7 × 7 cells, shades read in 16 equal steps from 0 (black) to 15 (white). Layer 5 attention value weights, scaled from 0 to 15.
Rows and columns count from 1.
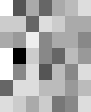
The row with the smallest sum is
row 4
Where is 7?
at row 7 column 5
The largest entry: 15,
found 3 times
